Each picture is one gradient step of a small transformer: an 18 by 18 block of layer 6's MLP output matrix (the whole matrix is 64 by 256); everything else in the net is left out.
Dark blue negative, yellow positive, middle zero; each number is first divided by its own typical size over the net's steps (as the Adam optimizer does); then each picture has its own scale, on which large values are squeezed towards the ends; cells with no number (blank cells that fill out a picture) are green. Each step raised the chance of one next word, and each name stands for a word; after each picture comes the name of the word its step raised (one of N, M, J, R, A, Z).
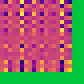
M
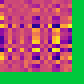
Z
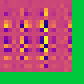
Z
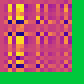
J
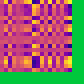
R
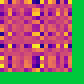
R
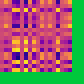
Z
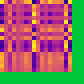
R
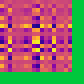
Z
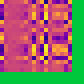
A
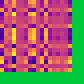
M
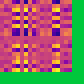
J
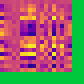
J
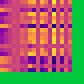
M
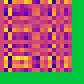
R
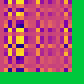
M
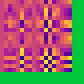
A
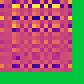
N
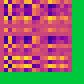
N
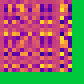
J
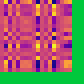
R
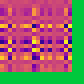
Z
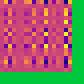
R
